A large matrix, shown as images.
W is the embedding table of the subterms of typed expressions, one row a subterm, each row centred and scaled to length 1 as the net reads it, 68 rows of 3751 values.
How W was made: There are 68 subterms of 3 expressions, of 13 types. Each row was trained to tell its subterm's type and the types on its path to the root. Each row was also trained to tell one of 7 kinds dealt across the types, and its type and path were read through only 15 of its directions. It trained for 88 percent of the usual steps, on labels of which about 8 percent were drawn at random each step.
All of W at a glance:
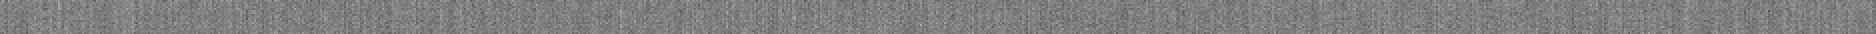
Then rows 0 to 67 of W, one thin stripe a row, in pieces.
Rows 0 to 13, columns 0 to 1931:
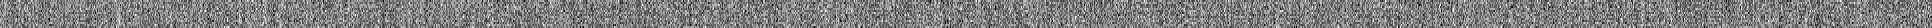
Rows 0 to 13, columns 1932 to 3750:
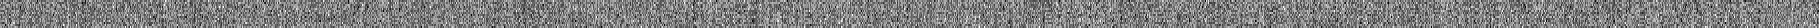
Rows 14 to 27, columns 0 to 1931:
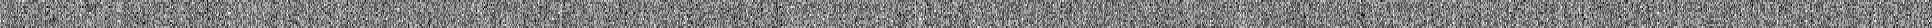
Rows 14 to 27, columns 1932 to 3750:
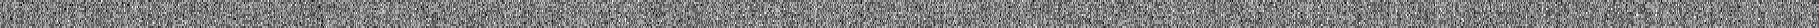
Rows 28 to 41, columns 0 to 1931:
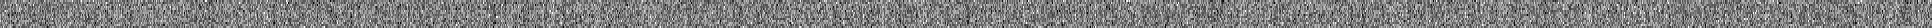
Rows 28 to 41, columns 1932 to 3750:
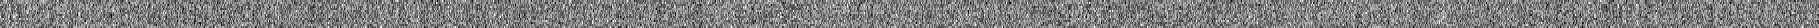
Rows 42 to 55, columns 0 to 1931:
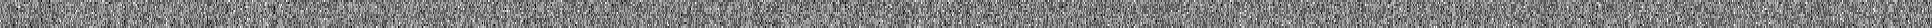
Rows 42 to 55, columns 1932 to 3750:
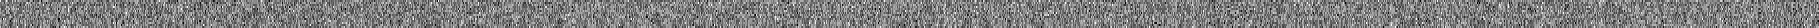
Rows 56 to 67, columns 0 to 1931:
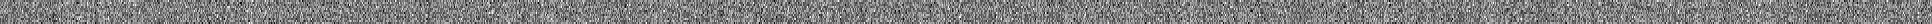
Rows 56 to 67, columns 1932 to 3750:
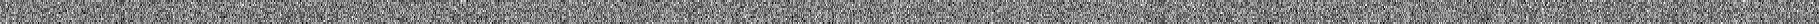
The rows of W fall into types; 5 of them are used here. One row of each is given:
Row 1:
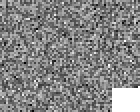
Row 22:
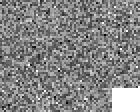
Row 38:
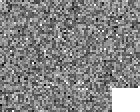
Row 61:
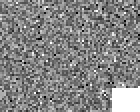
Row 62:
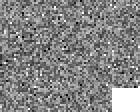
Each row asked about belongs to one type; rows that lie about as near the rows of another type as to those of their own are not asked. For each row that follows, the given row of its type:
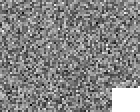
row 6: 61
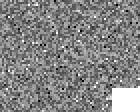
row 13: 61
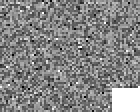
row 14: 38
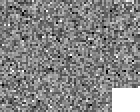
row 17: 1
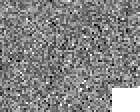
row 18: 22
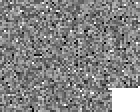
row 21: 38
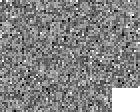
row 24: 38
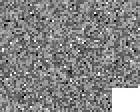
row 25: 38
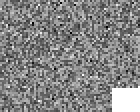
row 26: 62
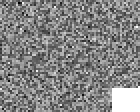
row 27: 22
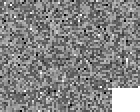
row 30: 38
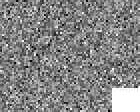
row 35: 62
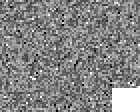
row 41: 61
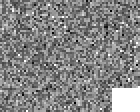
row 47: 22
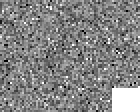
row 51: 61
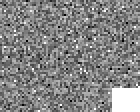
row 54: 22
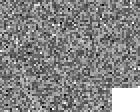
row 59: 22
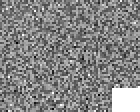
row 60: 61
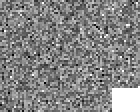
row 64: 62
